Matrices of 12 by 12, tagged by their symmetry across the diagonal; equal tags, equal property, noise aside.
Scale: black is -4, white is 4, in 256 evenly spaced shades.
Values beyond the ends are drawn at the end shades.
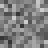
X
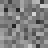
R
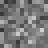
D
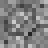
D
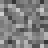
X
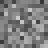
D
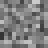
X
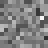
R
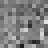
X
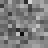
R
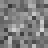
R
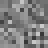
X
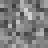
R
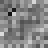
D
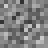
D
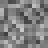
X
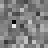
R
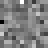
X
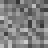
X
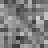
X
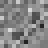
D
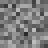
R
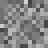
D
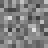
R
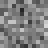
X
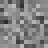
D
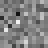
R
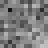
D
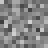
R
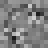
D
